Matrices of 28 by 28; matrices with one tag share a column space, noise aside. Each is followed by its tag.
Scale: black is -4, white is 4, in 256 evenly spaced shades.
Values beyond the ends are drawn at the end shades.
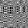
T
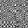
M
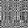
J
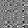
M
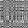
J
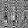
J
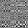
M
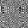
T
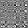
M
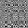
M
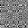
M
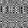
T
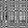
J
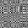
T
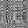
J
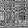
J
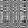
J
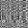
J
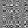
M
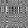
T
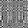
J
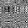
T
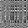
J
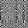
J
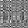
J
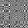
M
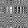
T
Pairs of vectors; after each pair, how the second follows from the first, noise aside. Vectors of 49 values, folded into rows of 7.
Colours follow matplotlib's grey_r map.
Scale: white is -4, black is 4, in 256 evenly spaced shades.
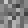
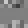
partly zeroed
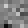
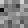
shuffled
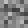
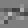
partly zeroed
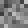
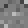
partly zeroed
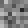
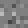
partly zeroed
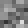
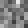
shuffled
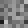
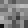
shuffled
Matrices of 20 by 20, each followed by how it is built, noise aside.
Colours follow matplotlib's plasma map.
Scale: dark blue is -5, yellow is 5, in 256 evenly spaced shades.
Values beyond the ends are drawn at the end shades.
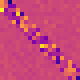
banded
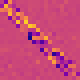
banded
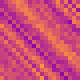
Toeplitz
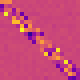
banded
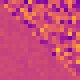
upper triangular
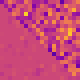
upper triangular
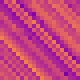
Toeplitz
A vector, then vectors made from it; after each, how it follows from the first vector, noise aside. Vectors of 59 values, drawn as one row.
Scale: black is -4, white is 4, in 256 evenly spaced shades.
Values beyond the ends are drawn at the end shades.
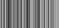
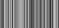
wrapped around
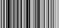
scaled up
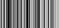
scaled up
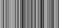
wrapped around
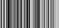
scaled up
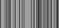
wrapped around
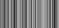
wrapped around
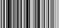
scaled up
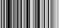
scaled up
